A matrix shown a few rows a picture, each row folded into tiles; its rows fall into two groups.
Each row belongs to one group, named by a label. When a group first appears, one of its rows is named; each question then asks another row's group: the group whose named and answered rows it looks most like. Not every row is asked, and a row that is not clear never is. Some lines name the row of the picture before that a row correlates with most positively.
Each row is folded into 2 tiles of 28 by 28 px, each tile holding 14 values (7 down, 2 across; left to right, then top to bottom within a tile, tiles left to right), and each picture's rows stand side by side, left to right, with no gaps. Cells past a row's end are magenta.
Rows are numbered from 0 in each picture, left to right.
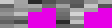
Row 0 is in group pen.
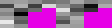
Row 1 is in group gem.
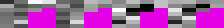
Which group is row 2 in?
gem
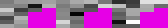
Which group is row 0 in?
gem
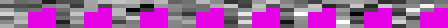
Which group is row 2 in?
gem
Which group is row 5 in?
pen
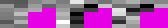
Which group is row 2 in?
gem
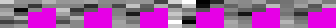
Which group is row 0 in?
gem
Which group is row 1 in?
gem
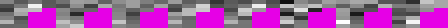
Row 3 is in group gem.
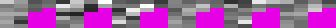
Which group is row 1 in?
gem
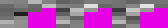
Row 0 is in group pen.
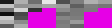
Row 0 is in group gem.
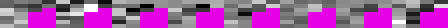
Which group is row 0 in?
gem
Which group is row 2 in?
gem
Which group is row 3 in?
gem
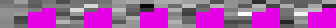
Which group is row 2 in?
gem
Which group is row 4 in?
pen
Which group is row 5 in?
pen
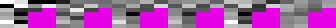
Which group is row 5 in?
gem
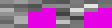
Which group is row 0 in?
gem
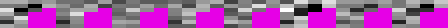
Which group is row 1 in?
pen
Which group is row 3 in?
pen
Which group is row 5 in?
gem
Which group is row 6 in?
gem
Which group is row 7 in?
gem
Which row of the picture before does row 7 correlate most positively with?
0
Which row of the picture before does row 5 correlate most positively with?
0
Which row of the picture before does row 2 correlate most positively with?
1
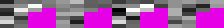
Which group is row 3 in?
gem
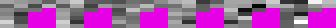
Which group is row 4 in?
gem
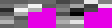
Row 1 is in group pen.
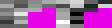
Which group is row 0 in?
pen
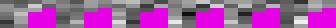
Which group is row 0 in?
pen
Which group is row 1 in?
pen
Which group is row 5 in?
pen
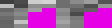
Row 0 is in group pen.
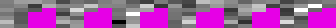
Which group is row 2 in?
pen
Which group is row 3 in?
pen
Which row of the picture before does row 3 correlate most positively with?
0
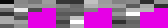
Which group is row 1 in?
pen
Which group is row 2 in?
pen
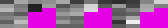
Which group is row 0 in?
gem
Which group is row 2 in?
pen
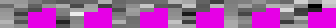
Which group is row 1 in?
pen
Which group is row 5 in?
gem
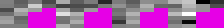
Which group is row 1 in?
gem
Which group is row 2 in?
pen
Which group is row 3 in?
pen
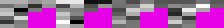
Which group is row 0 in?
gem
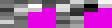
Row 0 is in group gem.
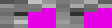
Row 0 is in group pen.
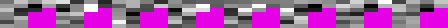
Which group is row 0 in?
gem
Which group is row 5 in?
gem
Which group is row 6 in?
gem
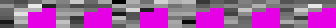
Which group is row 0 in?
pen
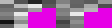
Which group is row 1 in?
pen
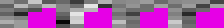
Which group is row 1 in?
pen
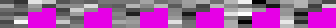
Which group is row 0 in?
pen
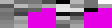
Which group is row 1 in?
gem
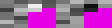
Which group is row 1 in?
gem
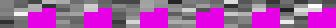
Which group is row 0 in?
pen
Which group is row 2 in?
pen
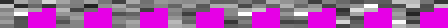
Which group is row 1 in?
gem
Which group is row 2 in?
gem
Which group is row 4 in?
pen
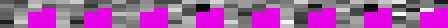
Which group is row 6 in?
gem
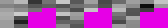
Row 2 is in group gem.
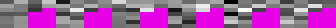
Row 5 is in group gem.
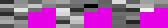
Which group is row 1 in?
gem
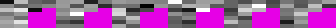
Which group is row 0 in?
gem
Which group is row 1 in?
pen
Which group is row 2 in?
gem
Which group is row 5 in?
pen
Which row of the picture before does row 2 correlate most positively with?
1
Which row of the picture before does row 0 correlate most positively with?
0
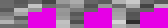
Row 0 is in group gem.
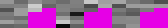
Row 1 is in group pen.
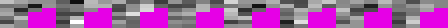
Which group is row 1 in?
pen
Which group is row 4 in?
gem
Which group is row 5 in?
pen
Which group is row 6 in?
gem
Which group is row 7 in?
pen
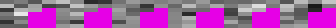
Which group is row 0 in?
pen
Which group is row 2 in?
gem
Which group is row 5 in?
gem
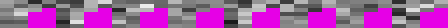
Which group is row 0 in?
pen
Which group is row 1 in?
pen
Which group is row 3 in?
gem
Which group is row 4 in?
pen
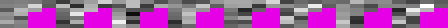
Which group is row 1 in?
pen
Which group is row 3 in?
pen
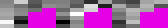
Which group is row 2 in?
pen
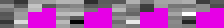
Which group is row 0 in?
pen
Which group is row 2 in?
gem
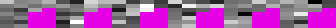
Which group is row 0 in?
gem
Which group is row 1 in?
pen
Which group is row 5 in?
pen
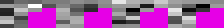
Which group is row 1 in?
gem
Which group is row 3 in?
gem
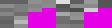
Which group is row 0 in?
pen
